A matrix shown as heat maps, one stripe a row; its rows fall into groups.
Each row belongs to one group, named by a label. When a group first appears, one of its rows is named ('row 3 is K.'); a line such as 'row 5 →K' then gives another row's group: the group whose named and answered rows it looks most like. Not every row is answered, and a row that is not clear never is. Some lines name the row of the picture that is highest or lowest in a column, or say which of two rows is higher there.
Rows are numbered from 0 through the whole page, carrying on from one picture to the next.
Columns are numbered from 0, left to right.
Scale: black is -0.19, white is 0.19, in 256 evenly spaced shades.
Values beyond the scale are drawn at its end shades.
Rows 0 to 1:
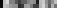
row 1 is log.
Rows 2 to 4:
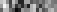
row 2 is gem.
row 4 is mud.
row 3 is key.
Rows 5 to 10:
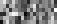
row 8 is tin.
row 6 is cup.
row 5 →key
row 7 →gem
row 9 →mud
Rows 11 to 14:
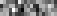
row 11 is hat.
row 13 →gem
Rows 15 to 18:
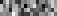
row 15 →mud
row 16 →mud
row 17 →gem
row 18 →tin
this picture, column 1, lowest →16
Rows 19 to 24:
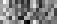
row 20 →key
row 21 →cup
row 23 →gem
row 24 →key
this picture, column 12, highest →24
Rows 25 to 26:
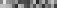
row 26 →hat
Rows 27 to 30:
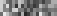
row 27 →hat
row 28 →hat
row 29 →gem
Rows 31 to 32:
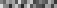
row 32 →gem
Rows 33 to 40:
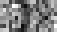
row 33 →mud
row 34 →tin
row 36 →key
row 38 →key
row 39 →tin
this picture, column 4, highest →34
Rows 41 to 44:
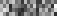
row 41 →cup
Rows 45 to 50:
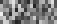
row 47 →hat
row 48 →gem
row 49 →cup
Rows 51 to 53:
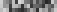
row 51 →hat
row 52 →gem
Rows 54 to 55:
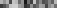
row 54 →gem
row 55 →tin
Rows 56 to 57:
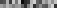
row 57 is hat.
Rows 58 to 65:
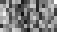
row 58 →tin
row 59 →mud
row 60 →cup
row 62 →key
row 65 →key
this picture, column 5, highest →65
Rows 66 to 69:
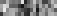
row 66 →mud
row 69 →tin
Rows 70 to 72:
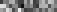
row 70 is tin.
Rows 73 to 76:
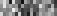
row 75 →tin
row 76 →hat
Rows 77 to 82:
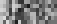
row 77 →gem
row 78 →key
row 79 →gem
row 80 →mud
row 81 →cup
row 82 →hat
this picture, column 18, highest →80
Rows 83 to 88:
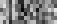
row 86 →gem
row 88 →mud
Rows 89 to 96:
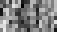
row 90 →tin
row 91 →log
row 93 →cup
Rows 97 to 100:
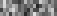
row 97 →log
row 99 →tin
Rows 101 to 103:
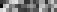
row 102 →log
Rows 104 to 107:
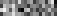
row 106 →gem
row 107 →key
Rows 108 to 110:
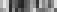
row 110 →mud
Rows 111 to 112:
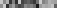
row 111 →hat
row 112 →cup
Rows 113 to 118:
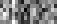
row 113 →gem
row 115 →mud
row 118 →tin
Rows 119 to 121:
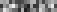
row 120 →tin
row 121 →log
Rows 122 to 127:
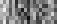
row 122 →hat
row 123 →hat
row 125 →mud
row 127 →cup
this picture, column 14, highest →127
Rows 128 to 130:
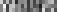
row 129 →cup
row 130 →cup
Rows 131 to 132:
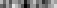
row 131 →mud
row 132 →tin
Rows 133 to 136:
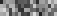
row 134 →cup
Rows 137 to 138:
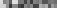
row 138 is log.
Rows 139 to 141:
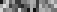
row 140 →log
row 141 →hat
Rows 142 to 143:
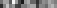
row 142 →gem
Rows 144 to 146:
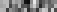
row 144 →key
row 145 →key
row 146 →cup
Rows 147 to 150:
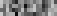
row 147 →hat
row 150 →hat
